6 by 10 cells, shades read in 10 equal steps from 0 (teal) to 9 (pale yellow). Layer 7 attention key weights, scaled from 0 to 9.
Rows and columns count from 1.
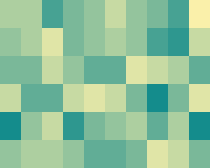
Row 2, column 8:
2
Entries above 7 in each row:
1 1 1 2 0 1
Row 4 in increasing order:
0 3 3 4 4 7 7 7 8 8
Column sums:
27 30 33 26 28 31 32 24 26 31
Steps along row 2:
up up down up up down down down up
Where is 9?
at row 1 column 10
